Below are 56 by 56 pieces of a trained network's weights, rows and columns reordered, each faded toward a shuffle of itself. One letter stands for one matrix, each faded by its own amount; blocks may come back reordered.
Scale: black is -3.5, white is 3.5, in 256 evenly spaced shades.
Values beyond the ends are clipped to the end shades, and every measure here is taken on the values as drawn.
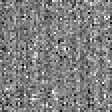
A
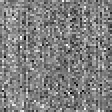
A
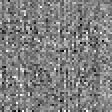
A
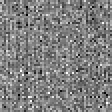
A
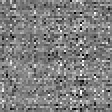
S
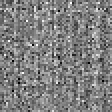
A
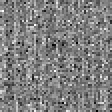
A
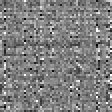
S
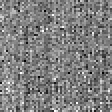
A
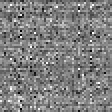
S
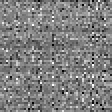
S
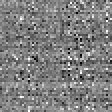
S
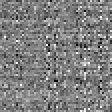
S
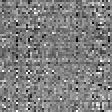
S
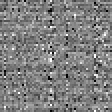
S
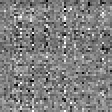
S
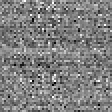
S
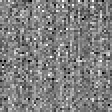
A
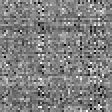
S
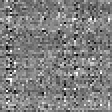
S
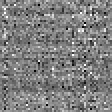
S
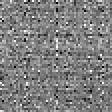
S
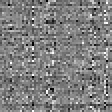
S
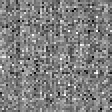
A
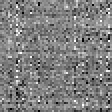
S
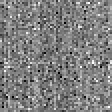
A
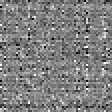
S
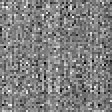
A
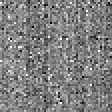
A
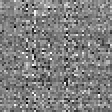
S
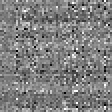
S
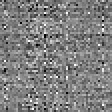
S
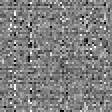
S
